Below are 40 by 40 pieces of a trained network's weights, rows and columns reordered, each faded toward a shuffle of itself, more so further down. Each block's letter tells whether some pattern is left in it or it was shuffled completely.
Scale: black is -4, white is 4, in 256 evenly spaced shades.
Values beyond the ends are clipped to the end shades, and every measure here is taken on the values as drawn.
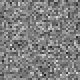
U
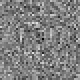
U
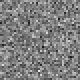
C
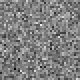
C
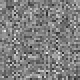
U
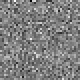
U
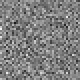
U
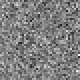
U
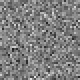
C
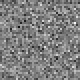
C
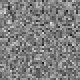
U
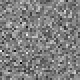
U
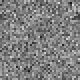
C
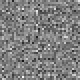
U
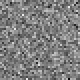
C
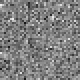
U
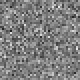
U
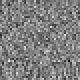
U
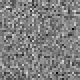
U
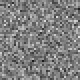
C
